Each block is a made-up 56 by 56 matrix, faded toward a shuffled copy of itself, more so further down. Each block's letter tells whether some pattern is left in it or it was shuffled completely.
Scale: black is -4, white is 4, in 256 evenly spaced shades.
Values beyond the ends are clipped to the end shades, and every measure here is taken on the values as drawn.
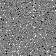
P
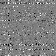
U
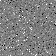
P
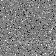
P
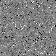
P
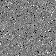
P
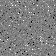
P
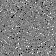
P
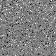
P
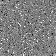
P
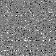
U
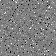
P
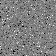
P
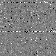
U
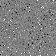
P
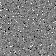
P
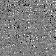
U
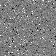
P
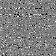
U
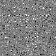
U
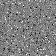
P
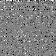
U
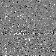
U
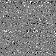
U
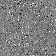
P
